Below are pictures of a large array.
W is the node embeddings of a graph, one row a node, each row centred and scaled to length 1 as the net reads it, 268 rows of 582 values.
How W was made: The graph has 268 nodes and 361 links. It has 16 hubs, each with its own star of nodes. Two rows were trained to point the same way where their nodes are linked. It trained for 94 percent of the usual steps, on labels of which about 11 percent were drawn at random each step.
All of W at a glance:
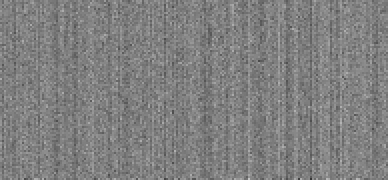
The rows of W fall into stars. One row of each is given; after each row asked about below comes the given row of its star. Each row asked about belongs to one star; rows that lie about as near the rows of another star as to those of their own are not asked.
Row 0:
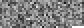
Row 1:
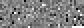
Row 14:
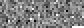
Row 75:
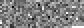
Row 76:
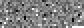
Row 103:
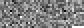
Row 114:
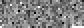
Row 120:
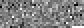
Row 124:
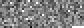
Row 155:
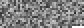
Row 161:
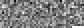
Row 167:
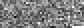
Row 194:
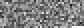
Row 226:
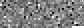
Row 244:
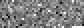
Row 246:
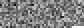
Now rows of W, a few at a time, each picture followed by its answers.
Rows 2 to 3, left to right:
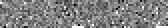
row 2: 0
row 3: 103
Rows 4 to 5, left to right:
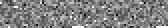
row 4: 0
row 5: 246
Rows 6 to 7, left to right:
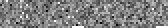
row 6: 14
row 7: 155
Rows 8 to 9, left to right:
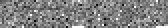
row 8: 75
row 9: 244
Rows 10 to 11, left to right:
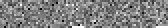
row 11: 75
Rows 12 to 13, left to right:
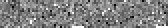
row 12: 103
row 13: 167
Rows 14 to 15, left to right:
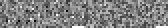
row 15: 114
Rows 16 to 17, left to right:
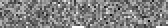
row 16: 167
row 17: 0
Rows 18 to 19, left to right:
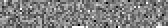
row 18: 194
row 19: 76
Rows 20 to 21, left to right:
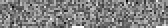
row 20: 103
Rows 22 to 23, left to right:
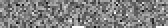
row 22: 124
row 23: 1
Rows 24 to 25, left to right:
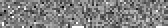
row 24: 246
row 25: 244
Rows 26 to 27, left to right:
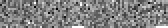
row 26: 226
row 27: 1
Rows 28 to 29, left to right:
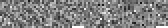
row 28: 75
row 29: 14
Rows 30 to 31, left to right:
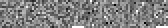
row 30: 124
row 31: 14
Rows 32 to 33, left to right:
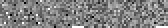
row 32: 167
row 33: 103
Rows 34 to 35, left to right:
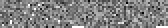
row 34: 246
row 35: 75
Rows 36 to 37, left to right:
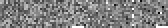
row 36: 103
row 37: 167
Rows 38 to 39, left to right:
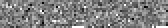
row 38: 194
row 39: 120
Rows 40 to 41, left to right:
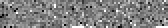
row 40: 114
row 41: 75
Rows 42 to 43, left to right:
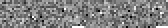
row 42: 167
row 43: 114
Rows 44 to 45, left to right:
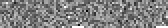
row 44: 75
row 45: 161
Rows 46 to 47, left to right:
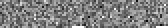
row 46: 114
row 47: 120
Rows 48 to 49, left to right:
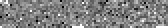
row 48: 114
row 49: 246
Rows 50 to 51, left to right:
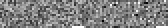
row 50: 167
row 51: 14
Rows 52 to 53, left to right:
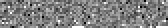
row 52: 246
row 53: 76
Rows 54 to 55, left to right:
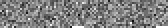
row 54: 76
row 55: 103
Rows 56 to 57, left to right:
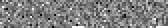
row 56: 161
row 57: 76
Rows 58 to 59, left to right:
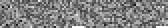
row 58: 155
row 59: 155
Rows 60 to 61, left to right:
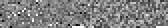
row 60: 167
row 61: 76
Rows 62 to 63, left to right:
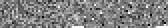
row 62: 103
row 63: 114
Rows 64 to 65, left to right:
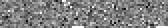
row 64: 155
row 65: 246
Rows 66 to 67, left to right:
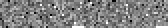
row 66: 124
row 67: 75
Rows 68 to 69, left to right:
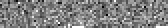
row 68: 120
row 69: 103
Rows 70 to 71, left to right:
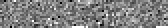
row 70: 75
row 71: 155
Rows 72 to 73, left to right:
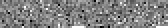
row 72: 1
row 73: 124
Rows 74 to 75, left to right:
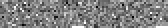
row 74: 0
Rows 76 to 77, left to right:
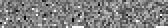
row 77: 226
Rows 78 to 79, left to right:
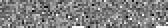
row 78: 14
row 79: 0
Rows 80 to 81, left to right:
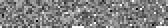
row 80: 0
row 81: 246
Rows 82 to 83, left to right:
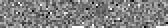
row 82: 226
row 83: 103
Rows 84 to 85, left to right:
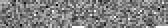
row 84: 155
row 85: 120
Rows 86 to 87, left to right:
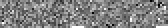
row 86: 103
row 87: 0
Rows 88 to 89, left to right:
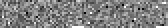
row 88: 167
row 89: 161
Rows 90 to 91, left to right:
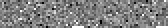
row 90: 246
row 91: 14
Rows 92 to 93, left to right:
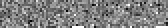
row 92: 14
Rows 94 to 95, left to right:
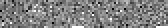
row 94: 103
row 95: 194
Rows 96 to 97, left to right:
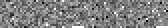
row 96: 75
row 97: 120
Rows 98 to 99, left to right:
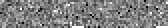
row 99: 114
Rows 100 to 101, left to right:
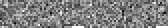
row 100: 76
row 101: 226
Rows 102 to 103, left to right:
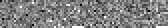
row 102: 244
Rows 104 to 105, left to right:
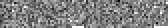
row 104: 114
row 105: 114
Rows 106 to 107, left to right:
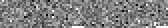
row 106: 226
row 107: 194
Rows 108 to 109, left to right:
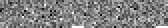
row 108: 103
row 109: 246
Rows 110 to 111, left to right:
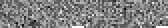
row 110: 1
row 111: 161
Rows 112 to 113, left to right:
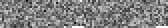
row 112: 120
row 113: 244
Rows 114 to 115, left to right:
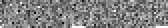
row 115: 1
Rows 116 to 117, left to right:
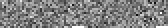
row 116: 0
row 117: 124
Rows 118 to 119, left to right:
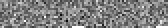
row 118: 155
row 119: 124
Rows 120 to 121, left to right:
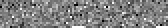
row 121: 14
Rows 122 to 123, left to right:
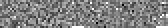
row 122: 103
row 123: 161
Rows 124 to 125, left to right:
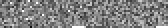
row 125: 124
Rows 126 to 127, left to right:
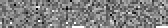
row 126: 226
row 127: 75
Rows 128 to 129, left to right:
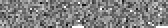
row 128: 76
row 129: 161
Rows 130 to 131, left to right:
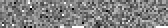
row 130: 124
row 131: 103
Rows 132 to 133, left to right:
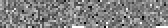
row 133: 75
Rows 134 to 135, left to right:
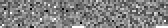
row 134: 124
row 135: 124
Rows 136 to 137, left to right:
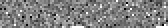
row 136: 1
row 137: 0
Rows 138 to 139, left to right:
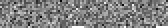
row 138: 76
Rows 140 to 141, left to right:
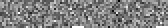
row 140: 14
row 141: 75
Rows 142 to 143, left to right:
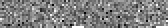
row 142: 194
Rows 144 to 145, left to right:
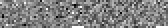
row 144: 0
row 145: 194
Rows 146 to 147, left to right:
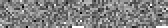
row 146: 194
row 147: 194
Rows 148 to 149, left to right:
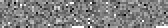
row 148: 194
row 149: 161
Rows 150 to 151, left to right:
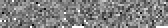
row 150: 244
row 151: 244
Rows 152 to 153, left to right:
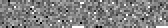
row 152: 124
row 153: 124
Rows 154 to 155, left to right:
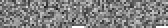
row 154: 226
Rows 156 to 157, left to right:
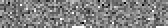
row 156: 103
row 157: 155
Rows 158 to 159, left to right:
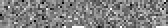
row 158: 246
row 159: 120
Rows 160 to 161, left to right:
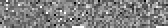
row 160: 161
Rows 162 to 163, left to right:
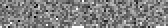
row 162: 226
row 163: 114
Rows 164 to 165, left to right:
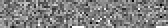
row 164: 161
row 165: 0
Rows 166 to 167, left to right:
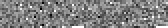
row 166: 194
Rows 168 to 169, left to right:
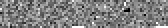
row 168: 120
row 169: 244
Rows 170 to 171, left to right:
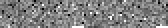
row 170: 103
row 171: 167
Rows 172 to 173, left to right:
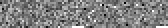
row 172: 75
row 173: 155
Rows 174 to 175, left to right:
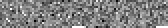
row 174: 14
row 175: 124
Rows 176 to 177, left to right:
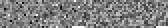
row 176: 76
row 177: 76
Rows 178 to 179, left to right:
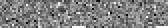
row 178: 14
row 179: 226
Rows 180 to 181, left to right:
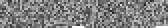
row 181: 75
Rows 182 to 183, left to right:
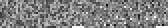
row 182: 14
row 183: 0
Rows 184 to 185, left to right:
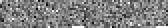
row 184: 226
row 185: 14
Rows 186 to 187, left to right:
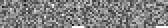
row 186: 75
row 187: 226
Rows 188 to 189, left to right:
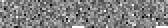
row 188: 124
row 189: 1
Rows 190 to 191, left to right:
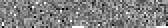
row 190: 124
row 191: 1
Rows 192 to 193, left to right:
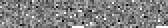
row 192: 120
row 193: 246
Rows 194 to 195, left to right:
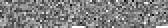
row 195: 0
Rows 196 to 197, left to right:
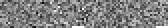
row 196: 194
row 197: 75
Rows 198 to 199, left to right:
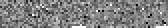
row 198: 226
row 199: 114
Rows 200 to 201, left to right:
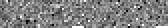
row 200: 14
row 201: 244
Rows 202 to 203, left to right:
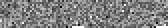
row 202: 75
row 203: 120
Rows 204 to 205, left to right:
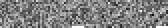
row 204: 75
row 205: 0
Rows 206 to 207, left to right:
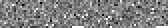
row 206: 76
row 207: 167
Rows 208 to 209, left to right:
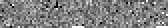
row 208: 103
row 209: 14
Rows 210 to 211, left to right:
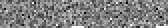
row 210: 114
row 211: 194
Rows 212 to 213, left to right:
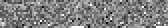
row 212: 167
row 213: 194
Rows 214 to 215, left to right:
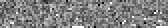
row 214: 14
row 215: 167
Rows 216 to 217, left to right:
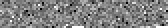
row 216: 246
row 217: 194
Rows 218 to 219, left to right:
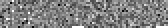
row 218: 155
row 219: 194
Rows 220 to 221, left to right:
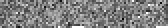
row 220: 226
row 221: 167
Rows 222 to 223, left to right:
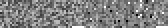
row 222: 120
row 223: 14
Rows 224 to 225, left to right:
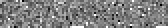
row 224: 114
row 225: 246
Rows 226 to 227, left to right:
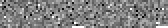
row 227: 1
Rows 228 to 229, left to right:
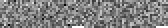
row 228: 194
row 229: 161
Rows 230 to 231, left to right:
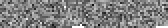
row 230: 0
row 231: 75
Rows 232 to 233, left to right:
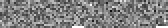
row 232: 246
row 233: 194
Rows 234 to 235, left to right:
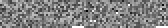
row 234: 0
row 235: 103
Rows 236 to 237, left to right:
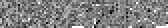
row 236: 155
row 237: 103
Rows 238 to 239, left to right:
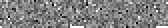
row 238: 114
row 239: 114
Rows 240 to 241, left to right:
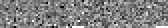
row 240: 76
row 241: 124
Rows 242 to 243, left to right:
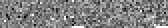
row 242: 244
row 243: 0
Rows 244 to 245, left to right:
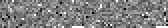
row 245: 0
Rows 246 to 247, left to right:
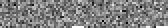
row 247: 194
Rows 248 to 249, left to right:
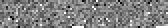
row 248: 120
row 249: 244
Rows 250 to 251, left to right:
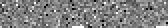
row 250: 226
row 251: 124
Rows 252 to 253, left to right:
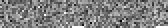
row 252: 120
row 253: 103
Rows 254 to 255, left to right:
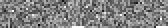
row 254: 244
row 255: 14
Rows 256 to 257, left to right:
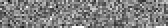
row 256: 194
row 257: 1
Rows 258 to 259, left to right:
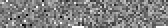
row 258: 0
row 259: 194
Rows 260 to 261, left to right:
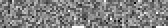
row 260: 124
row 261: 14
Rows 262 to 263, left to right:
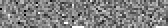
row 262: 76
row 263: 167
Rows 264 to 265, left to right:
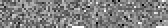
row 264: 0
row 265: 75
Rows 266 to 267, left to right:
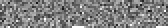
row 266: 76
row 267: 246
